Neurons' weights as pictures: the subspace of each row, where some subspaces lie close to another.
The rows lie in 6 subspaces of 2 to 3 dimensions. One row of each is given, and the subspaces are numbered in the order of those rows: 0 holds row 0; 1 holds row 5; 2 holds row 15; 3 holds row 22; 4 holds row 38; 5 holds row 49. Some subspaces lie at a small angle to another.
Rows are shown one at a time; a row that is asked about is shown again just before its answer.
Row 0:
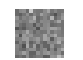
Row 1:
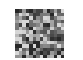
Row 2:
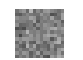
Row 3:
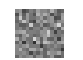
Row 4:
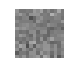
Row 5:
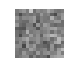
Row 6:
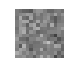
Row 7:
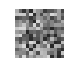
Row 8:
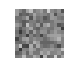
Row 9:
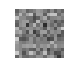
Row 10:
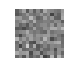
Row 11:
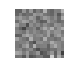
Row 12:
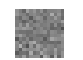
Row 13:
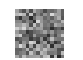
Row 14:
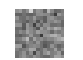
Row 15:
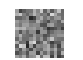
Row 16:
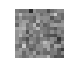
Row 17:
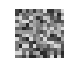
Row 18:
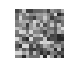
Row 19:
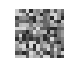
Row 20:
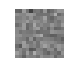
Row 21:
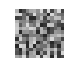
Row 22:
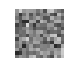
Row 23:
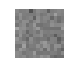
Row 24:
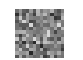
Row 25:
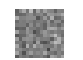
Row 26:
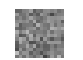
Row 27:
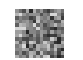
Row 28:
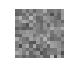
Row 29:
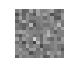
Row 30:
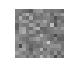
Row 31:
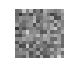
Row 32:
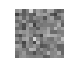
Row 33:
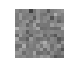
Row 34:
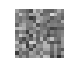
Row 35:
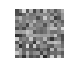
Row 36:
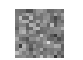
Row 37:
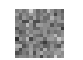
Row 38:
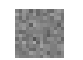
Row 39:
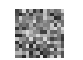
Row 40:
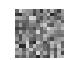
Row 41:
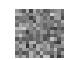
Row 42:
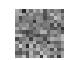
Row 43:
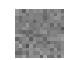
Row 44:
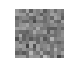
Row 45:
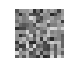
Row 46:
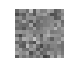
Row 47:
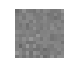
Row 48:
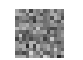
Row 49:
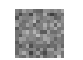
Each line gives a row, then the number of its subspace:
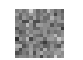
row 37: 0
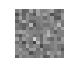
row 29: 4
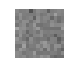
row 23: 0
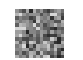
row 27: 1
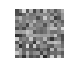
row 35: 5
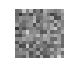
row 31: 5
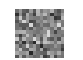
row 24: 4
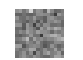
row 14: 4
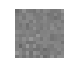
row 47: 4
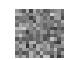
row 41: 1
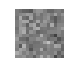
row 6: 3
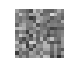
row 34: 2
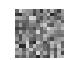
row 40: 2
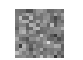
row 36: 3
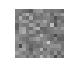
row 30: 3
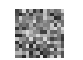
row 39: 5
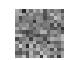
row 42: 5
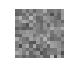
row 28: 3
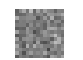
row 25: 5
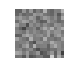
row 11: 3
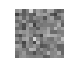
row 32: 4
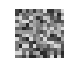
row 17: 3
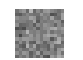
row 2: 1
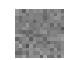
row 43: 5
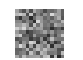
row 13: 3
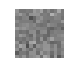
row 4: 2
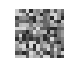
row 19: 0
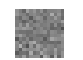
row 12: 1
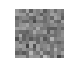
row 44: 0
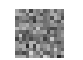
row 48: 0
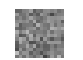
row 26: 2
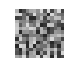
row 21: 2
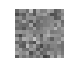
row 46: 4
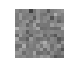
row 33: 0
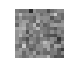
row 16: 1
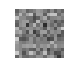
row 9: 5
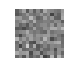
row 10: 1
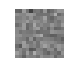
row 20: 4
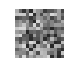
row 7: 3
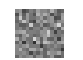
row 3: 4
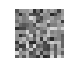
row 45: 2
